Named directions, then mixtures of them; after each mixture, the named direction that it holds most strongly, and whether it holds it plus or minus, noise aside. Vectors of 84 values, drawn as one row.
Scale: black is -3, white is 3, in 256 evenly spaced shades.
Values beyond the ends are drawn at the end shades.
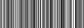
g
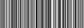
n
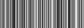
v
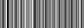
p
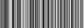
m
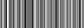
p, minus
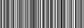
g, plus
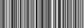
n, plus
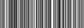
n, plus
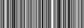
v, plus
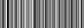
p, plus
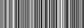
v, minus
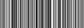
n, plus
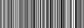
g, plus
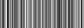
p, plus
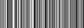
p, plus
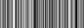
v, minus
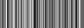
p, plus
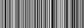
v, minus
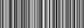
m, minus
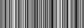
v, minus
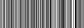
g, plus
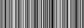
v, minus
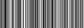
m, plus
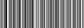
p, minus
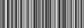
p, plus
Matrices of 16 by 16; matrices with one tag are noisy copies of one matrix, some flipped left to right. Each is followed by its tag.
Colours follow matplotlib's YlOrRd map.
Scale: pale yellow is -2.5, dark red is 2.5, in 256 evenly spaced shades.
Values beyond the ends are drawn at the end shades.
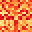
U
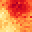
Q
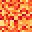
U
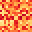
U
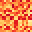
U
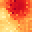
Q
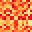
U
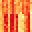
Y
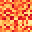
U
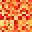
U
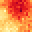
Q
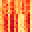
Y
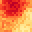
Q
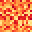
U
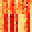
Y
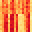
Y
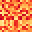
U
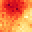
Q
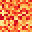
U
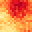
Q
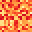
U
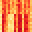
Y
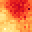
Q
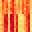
Y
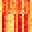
Y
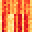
Y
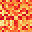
U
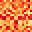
U
